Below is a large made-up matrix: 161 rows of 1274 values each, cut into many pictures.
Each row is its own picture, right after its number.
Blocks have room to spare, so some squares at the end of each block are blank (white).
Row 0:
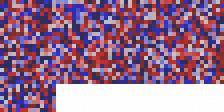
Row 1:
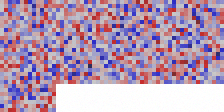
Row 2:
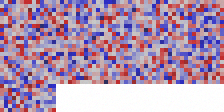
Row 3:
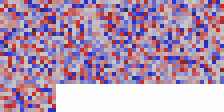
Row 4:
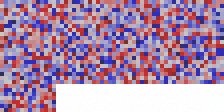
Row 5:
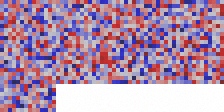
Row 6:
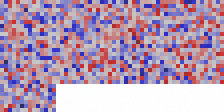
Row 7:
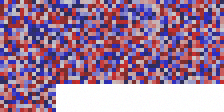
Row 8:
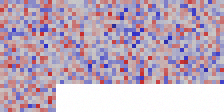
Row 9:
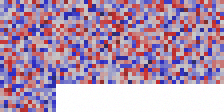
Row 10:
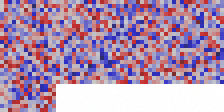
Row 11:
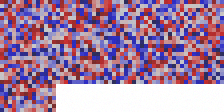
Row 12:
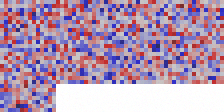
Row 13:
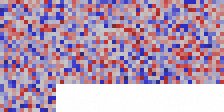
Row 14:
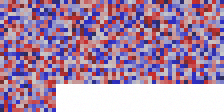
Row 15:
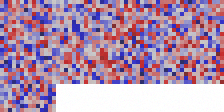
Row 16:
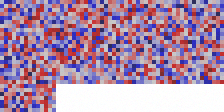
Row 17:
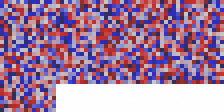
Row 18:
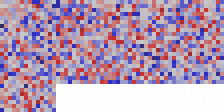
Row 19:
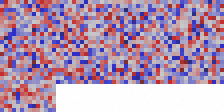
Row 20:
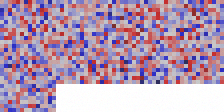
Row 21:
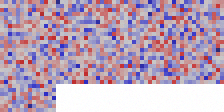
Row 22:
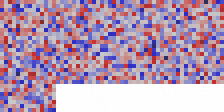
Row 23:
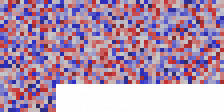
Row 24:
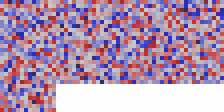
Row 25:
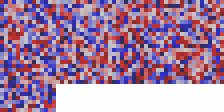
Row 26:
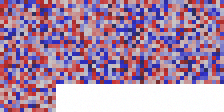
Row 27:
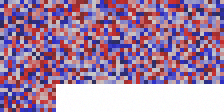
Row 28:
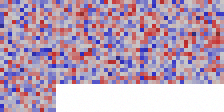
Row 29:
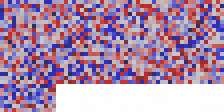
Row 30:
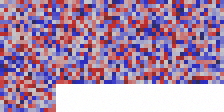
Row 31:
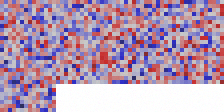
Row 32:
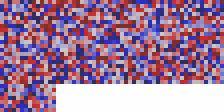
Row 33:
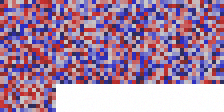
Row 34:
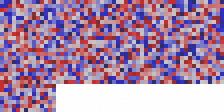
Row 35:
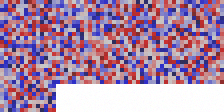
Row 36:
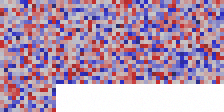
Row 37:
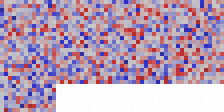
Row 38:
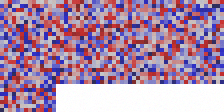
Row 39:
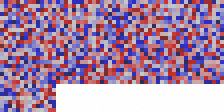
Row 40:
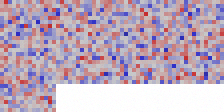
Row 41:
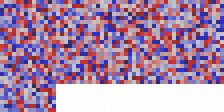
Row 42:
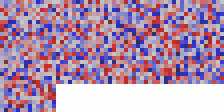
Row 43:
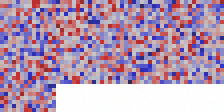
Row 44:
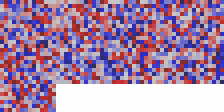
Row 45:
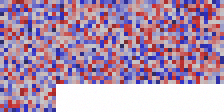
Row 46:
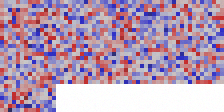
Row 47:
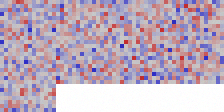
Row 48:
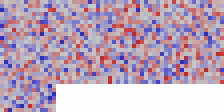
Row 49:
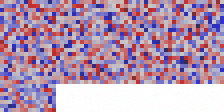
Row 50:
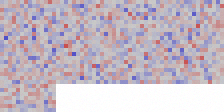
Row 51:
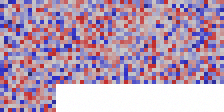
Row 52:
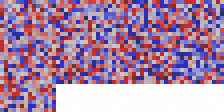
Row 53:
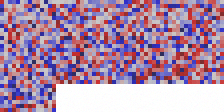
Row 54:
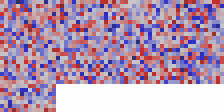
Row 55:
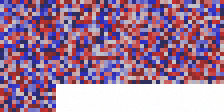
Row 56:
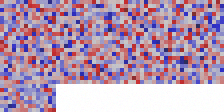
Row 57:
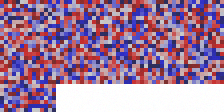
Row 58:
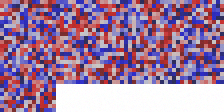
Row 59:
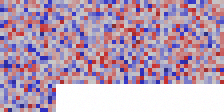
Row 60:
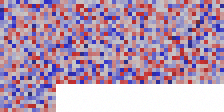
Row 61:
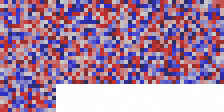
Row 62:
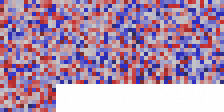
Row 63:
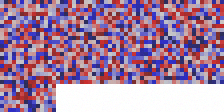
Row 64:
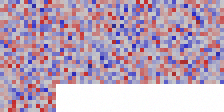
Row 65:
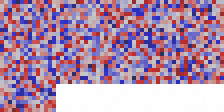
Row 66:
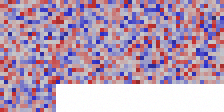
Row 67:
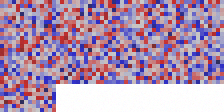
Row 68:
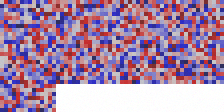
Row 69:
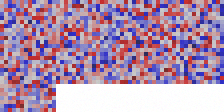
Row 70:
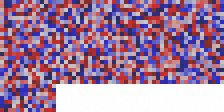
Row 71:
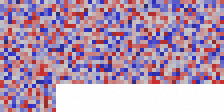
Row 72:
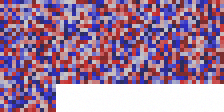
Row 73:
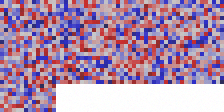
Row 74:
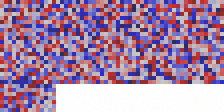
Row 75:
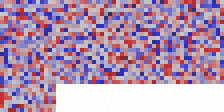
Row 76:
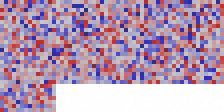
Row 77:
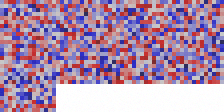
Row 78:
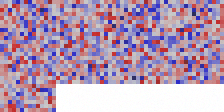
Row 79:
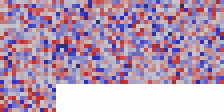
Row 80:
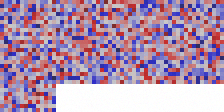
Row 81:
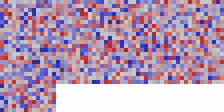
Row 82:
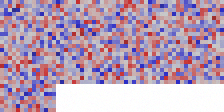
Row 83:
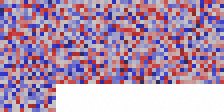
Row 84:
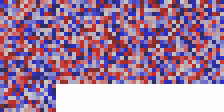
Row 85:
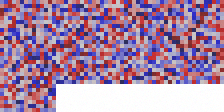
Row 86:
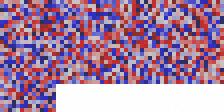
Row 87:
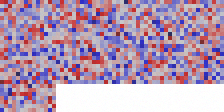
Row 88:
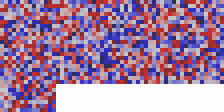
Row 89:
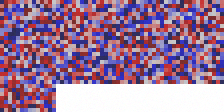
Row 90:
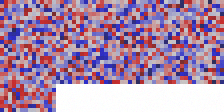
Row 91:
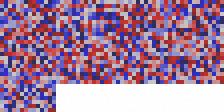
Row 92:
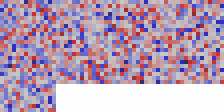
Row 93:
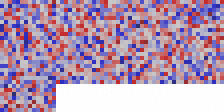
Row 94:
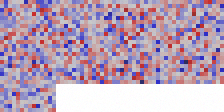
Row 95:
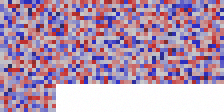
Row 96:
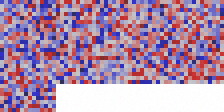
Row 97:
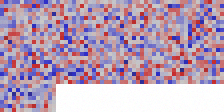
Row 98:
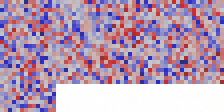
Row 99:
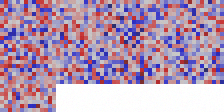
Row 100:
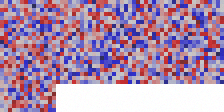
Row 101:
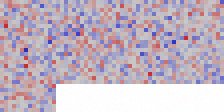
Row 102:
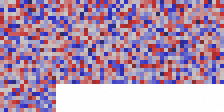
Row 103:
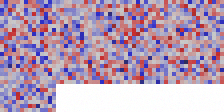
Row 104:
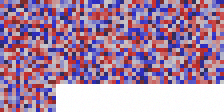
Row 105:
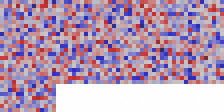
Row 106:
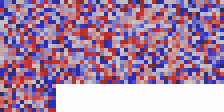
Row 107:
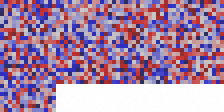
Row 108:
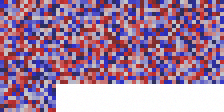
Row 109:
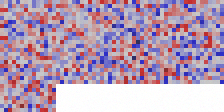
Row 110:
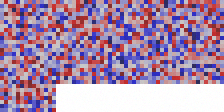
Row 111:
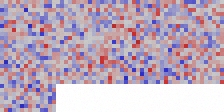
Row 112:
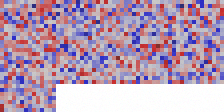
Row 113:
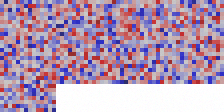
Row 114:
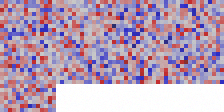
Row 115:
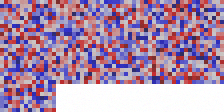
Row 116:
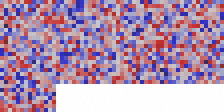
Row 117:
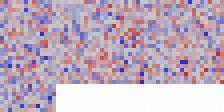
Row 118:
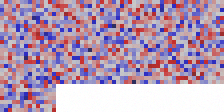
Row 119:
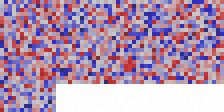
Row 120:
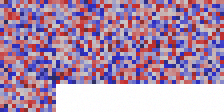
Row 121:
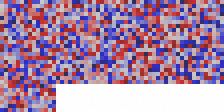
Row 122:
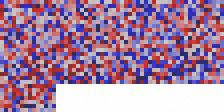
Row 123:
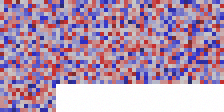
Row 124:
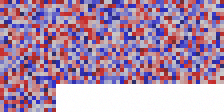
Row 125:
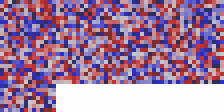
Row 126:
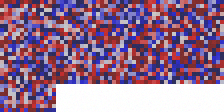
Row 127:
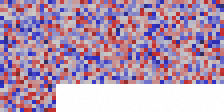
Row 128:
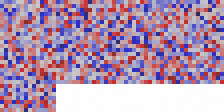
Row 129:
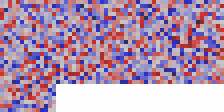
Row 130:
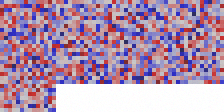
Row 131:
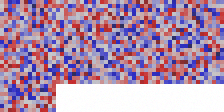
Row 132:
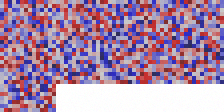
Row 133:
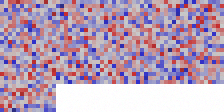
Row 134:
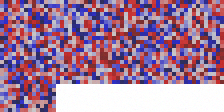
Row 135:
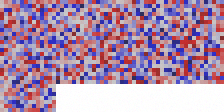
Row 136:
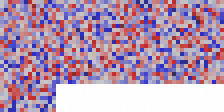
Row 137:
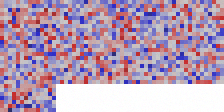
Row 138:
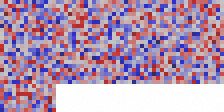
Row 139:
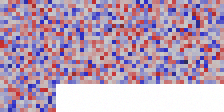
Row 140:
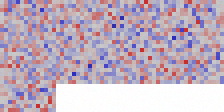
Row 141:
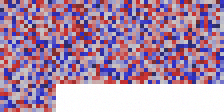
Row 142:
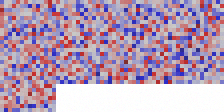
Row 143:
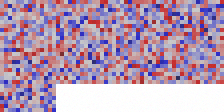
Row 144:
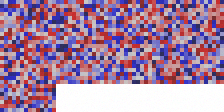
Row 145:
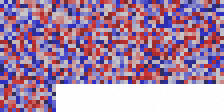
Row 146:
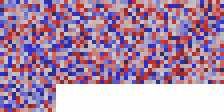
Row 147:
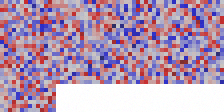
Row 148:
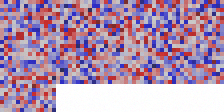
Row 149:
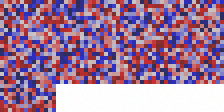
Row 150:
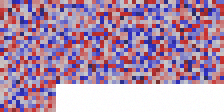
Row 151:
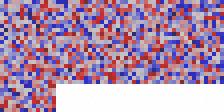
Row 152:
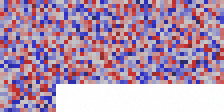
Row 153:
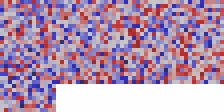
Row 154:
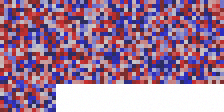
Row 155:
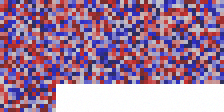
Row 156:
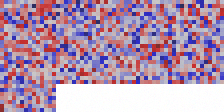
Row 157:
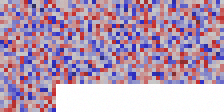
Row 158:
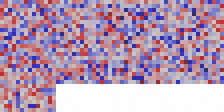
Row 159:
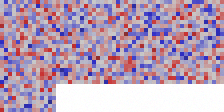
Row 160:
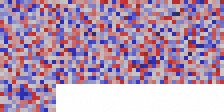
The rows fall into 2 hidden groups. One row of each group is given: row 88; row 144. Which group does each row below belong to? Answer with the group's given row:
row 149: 144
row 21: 144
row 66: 144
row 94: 88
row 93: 144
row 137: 144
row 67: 144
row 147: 88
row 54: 88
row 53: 88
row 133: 88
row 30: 144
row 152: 88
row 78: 88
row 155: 88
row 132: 88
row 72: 88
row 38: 144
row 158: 88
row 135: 88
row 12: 144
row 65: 88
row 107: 88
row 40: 144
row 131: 88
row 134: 88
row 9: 144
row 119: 144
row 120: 144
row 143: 144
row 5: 88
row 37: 88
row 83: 88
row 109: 88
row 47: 88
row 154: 144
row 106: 144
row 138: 144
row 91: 88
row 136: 88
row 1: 88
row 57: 144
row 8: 88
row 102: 144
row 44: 88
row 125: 144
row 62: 88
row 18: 144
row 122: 88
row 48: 88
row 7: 144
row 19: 88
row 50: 88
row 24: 144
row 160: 144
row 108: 144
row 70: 88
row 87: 144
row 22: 144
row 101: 144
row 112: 144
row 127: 144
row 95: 144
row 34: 144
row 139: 88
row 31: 88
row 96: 144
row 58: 144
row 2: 144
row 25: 88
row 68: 144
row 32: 144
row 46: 144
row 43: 144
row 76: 88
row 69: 88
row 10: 88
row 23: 88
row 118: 144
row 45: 88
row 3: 88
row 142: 88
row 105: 144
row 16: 144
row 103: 88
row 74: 144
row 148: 144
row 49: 88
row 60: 88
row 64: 88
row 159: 144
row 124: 144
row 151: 144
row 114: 88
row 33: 88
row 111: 88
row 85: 88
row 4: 88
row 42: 88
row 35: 88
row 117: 88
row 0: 88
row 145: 144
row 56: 88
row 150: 88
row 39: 88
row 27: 144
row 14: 144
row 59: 88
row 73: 144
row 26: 88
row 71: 144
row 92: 88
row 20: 88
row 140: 88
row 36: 88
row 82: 144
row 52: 88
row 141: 88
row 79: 144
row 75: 144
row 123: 88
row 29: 88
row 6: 88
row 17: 144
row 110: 144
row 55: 144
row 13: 88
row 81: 144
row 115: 144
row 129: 88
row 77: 144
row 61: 144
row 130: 88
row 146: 88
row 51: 144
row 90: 88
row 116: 144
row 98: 88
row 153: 88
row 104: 88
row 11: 144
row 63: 144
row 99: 88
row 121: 88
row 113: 144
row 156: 144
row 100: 88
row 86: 88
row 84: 144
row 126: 144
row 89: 88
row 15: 88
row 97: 88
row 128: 144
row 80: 144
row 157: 88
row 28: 144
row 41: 88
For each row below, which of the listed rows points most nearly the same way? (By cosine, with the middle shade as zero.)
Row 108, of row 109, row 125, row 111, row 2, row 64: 125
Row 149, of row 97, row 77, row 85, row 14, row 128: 77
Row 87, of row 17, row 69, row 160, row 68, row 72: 68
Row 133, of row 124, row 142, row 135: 142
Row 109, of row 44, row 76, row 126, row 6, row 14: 44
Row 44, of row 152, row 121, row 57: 121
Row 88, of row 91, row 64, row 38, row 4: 64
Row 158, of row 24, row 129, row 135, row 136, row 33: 33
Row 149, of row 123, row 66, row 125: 66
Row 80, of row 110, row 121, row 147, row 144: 144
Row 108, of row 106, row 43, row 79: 106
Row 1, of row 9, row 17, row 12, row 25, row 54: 54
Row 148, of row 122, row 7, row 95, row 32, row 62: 32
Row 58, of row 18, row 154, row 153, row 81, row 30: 18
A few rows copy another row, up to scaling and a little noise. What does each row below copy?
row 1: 131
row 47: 45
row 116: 149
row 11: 87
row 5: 31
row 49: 56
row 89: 90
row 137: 46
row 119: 159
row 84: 108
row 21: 61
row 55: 96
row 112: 156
